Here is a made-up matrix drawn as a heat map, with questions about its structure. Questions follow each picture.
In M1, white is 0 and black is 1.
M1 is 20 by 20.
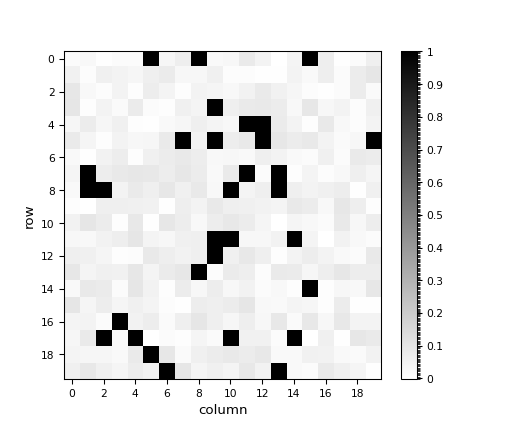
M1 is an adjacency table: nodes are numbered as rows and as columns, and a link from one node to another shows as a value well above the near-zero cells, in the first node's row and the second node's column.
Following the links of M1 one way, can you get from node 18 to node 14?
yes
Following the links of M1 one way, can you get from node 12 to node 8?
no
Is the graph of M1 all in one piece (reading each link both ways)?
yes
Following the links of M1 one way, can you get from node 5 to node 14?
yes
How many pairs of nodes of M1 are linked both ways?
1
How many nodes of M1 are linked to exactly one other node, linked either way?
3
